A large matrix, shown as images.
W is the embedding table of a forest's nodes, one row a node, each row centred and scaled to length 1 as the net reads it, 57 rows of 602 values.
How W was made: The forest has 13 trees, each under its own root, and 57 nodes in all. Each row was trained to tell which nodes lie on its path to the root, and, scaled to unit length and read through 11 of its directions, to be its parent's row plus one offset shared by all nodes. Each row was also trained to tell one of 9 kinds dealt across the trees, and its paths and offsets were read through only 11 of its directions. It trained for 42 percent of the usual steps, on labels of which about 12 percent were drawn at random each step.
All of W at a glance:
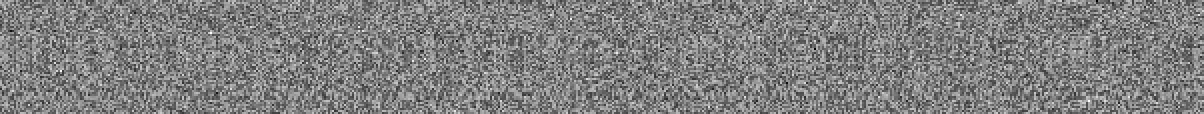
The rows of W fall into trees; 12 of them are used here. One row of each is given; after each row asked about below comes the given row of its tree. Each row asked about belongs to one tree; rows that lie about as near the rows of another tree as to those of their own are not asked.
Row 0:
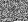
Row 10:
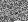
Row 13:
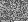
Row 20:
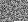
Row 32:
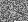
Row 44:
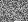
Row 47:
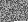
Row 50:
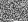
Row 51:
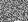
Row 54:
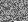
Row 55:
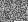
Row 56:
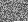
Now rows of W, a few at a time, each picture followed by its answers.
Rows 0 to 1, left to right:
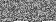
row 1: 32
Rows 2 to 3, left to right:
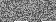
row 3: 13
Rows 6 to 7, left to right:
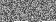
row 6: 13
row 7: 54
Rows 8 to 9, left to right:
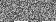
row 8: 55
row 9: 56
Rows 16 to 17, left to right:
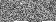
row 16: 50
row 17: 56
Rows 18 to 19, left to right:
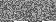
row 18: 50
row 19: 32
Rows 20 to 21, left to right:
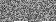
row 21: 20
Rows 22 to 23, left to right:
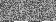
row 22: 54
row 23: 0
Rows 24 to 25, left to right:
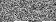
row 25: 50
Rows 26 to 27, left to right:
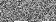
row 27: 20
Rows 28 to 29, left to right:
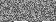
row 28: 54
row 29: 0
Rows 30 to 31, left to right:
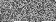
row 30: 20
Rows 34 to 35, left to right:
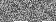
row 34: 51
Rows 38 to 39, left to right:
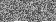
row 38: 10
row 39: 13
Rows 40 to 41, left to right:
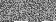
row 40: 54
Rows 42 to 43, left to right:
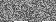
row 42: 50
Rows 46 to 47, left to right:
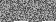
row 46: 47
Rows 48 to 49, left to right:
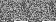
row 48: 56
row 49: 56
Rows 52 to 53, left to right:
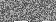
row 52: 32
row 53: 51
